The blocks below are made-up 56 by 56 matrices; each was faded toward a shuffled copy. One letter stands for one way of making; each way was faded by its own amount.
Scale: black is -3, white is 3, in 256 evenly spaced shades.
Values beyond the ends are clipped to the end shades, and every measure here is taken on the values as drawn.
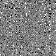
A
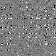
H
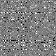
H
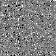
A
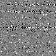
H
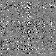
H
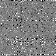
H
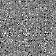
A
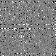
H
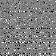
H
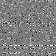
H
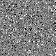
A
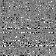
H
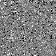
A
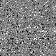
A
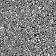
A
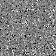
A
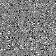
A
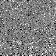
A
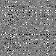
H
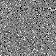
A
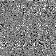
A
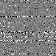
H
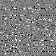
H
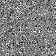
A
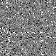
A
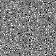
A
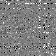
H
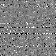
H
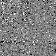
A
